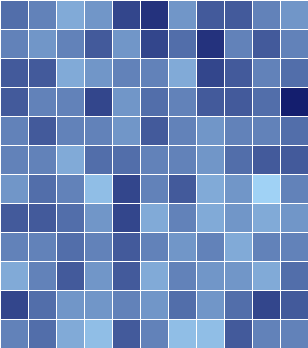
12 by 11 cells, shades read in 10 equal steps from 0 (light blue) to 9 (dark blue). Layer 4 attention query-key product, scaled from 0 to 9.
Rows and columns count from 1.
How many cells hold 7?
8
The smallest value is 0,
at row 7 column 10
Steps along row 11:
down down same up down up down up up down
